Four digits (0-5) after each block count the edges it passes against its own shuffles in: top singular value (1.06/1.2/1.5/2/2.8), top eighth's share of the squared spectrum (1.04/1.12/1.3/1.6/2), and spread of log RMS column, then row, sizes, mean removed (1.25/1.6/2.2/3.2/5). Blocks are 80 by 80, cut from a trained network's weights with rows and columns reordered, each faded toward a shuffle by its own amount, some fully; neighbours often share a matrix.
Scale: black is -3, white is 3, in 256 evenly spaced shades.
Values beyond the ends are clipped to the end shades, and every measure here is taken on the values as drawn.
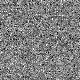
1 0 0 0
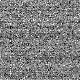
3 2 2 0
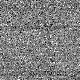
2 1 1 0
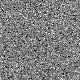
0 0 0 0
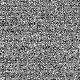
2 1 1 0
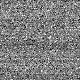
2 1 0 0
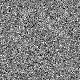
0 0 0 0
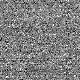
2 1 1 0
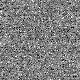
1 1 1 0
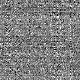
3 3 3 0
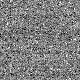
1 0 0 0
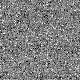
0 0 0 0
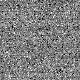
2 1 1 0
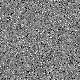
0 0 0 0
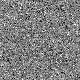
0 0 0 0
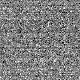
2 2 2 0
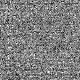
2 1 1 0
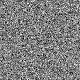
1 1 0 0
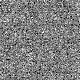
1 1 0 0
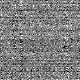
3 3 3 1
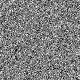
1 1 0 0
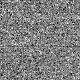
1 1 1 0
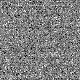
1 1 0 0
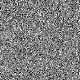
2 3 2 2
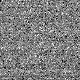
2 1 1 0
